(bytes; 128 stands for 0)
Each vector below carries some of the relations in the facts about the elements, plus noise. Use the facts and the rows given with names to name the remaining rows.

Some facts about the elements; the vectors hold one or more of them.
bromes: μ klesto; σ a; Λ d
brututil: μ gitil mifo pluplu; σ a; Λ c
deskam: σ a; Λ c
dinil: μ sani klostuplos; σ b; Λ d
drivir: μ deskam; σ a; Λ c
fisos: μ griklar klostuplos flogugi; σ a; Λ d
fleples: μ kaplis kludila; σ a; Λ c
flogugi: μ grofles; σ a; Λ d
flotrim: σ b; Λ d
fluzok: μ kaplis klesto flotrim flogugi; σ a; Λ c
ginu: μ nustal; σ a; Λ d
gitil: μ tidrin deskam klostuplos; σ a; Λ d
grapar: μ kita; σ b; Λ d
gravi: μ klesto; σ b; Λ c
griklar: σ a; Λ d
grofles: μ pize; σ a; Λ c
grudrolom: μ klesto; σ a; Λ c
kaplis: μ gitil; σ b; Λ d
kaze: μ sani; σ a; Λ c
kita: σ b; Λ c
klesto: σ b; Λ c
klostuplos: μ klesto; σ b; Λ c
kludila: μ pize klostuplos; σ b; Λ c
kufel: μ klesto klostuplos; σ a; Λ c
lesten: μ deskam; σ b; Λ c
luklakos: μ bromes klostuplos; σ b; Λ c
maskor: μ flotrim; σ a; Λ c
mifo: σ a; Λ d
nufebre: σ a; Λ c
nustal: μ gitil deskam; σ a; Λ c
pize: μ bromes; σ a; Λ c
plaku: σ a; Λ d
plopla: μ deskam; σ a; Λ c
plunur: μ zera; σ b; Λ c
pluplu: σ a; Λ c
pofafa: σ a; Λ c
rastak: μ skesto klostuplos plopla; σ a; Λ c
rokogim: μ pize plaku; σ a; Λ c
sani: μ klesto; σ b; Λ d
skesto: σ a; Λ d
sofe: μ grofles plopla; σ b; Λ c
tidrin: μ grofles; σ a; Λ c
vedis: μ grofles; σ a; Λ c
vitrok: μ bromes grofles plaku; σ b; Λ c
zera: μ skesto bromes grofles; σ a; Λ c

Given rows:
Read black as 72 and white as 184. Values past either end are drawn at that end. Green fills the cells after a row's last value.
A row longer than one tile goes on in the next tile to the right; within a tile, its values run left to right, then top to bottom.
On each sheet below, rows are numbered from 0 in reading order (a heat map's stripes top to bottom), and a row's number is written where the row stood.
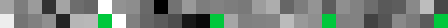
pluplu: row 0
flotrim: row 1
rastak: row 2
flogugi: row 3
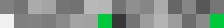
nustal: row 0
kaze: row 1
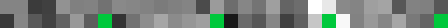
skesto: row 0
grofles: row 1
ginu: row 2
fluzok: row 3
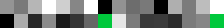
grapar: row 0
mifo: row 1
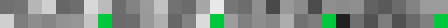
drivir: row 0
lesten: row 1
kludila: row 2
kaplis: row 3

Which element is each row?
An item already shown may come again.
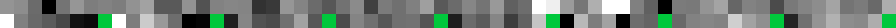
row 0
flotrim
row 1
maskor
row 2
plaku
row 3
fisos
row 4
ginu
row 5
kita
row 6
plunur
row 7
sofe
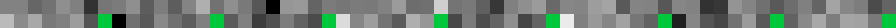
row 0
klesto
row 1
dinil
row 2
griklar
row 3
deskam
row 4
sani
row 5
fluzok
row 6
plaku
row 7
rokogim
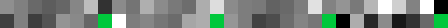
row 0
bromes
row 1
brututil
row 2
gitil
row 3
grapar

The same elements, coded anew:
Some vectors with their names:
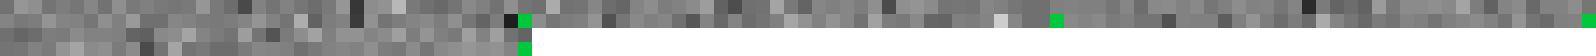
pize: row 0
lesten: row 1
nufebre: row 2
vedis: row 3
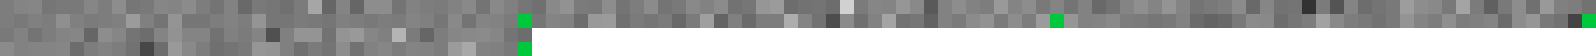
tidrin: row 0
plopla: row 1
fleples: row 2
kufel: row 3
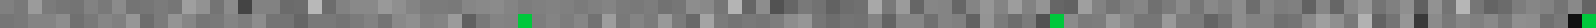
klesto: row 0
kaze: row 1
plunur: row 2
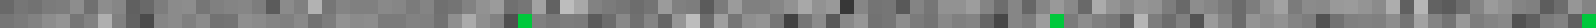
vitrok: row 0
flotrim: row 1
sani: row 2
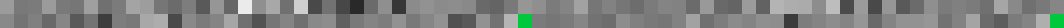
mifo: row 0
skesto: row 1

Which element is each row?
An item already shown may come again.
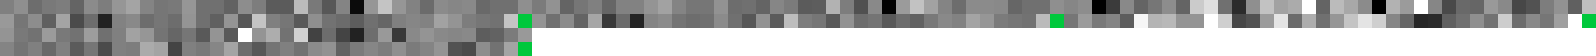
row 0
pluplu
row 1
pluplu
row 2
grapar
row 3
mifo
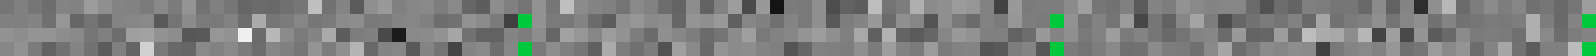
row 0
nustal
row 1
maskor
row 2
brututil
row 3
ginu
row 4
sani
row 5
skesto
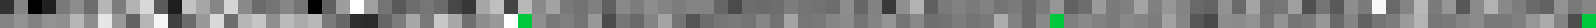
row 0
kita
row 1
brututil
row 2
fluzok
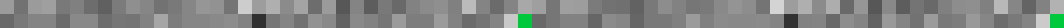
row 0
griklar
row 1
griklar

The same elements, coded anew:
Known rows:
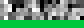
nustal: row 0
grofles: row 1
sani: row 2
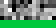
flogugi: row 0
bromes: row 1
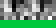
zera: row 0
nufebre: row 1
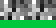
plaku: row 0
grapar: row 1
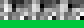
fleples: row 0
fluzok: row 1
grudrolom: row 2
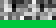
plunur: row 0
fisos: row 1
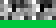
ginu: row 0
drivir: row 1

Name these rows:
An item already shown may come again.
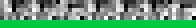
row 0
sofe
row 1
rastak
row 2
sani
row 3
maskor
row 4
brututil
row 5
pize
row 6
klostuplos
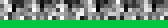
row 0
deskam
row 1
rokogim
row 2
kludila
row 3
sofe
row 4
ginu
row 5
plunur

